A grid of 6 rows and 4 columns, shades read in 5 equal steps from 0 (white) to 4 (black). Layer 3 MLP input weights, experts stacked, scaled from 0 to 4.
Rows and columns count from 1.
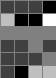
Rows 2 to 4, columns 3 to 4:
4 0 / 2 2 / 2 3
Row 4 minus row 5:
0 0 -1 1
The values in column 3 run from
1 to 4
